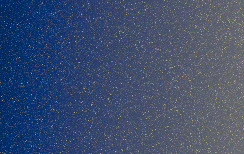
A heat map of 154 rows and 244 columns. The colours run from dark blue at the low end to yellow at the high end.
Grain: fine. Stripes: none. Slope: up to the right. Odd rows or columns: none.
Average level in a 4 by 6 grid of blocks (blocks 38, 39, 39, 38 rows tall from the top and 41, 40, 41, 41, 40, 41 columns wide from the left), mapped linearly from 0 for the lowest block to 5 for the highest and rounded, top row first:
012345
012345
012345
012345
